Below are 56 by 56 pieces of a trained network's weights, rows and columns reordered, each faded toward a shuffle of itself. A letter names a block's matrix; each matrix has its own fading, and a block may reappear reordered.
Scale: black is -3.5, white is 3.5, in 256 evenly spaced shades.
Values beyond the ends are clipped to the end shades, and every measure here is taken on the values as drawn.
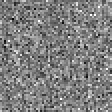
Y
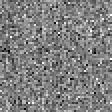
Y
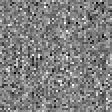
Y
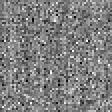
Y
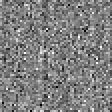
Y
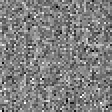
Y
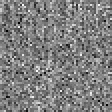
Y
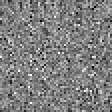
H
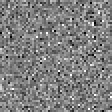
H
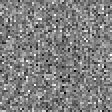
Y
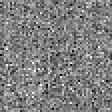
Y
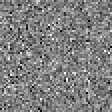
H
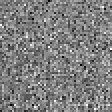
Y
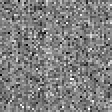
Y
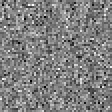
Y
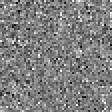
H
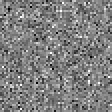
H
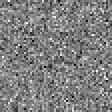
H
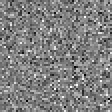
H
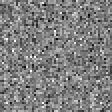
Y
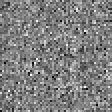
Y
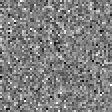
H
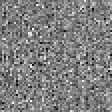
Y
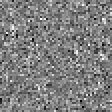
H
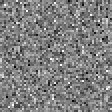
H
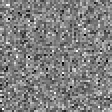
H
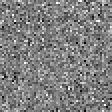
H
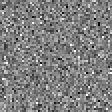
H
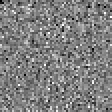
H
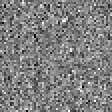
Y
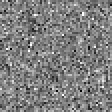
H
